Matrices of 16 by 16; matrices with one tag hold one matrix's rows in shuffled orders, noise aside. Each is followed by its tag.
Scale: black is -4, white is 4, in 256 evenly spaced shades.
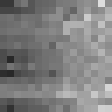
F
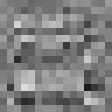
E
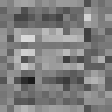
E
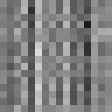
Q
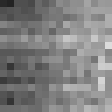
F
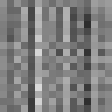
Q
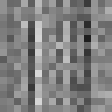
Q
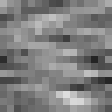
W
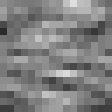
W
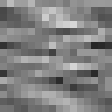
W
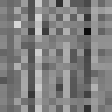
Q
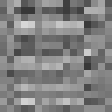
E
